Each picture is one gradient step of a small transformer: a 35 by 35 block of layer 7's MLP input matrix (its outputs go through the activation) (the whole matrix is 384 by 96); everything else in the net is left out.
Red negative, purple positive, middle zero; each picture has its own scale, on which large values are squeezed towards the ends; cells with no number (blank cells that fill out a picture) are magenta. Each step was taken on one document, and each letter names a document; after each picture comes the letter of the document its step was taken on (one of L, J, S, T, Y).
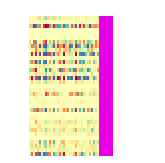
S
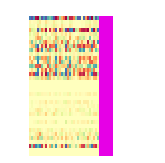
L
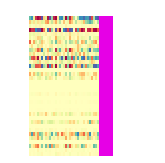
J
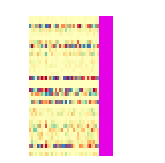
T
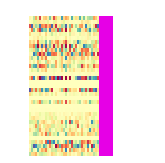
T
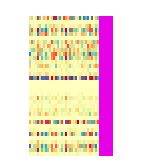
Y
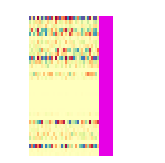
J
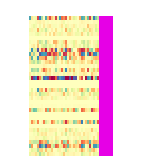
Y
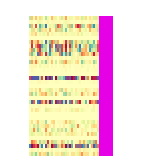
T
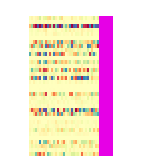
S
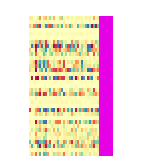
S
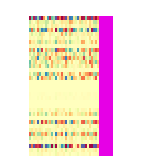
J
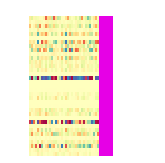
Y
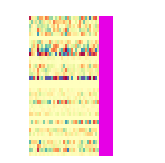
Y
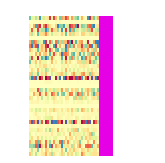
Y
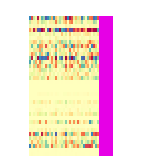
J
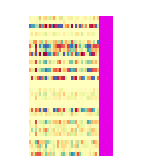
S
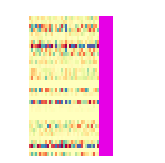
T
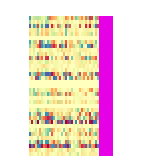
Y
